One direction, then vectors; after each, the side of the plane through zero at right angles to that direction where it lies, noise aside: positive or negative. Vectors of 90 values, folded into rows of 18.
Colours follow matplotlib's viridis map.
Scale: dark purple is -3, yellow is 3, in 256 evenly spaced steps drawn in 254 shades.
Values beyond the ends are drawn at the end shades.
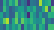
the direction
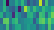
positive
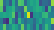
negative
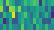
negative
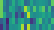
negative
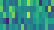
negative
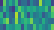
positive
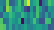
negative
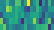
negative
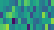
negative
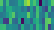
negative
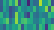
positive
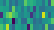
negative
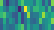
negative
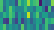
negative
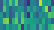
positive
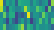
negative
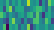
negative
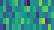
positive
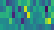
negative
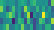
negative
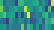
negative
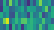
positive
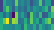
positive
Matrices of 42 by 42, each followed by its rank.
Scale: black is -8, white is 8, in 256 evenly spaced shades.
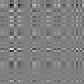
one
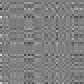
two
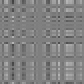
one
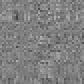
five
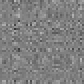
five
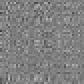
five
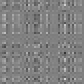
two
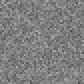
full rank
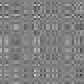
two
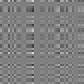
one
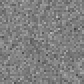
full rank
